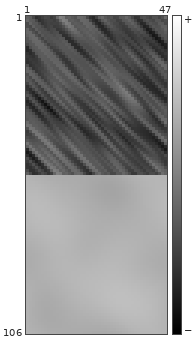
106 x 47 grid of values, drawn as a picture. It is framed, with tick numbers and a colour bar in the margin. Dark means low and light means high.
It is made of 2 by 1 panels. Panel 1,1: low, slanting down to the right. Panel 2,1: high, smooth, faint in contrast.
